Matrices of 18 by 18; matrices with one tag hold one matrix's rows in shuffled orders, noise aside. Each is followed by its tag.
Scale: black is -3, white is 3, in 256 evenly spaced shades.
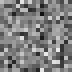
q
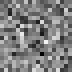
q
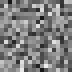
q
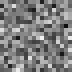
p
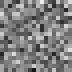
p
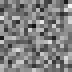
p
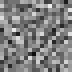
p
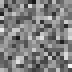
p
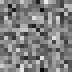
q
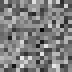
q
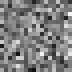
p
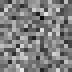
q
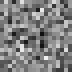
q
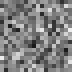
p
